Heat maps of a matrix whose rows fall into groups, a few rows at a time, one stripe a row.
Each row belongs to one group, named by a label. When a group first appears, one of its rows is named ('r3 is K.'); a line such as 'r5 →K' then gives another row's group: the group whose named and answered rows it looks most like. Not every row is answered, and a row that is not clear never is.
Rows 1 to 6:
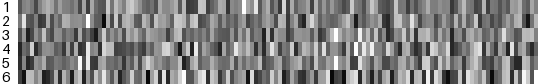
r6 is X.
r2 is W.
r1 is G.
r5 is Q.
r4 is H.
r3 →Q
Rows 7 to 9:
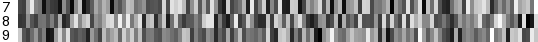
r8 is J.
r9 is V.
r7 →X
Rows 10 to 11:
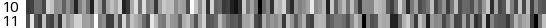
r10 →H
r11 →W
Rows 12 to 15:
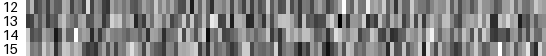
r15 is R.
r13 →J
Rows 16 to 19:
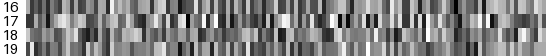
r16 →V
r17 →J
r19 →V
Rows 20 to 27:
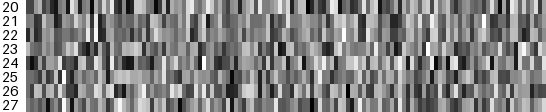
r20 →X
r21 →Q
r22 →Q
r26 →H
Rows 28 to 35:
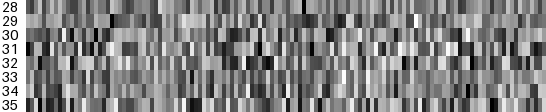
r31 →H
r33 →V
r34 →V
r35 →J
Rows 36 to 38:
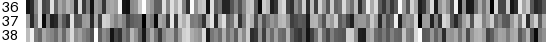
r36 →H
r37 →X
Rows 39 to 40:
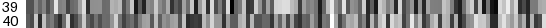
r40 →J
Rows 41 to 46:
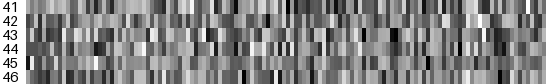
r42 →J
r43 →W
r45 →W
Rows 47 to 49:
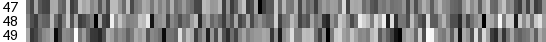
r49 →Q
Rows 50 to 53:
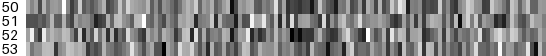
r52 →R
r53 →R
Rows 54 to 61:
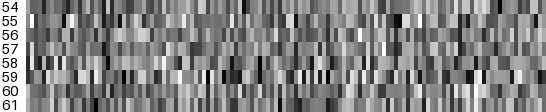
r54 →Q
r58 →W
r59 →H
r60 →Q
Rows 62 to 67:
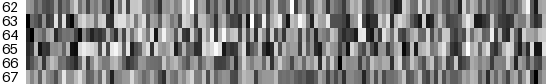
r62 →W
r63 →W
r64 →X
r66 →H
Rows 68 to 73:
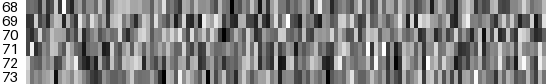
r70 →H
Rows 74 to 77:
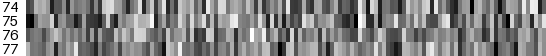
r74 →X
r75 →X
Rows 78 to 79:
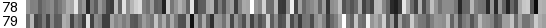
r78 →G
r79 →V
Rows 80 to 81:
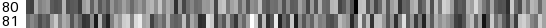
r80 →X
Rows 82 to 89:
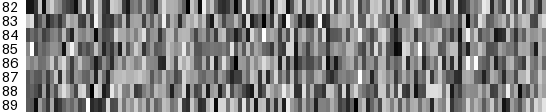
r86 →R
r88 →J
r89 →X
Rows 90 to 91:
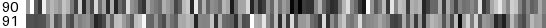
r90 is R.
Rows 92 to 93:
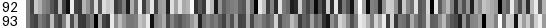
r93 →V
